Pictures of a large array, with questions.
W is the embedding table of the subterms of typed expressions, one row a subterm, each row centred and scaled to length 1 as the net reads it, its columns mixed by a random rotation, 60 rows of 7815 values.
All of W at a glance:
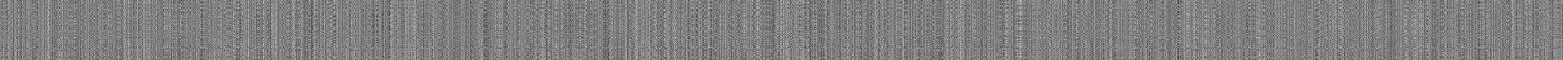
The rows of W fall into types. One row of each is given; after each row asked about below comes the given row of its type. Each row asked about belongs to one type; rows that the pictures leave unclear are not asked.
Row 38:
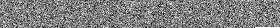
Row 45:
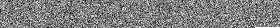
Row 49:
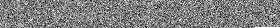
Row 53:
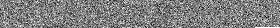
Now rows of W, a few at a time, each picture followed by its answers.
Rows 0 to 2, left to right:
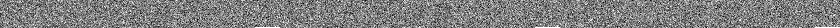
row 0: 53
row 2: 49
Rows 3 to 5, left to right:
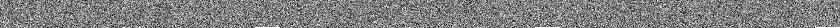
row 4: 53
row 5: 38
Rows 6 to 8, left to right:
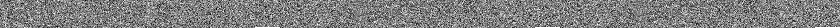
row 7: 53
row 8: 53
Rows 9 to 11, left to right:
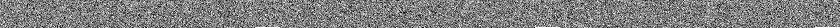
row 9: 38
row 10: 45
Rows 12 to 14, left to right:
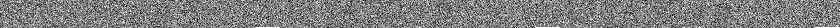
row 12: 53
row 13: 45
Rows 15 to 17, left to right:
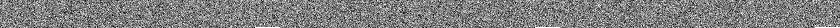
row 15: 45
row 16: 38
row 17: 45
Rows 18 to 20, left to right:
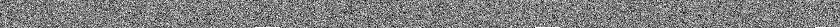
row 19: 45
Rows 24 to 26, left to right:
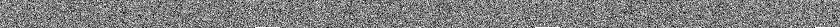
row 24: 38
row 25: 45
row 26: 45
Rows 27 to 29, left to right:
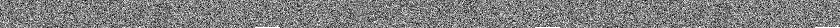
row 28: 53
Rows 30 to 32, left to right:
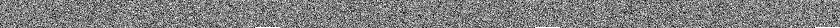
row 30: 38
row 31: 38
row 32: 45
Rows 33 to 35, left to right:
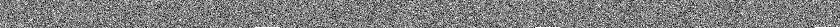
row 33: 49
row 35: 45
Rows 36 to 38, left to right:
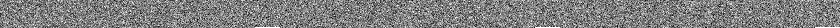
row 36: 53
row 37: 38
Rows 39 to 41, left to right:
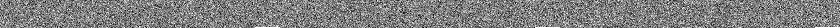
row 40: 38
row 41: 53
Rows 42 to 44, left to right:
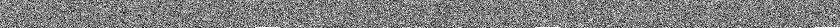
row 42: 38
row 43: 53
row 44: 49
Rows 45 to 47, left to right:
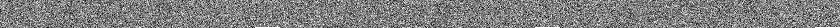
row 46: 53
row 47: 53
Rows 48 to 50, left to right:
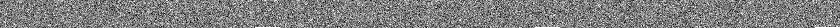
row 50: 45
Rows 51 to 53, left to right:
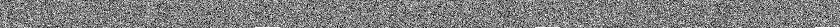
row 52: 38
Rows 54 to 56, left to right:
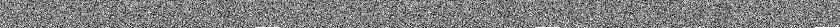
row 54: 38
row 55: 38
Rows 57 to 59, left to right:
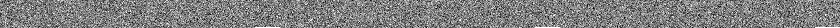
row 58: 49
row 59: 38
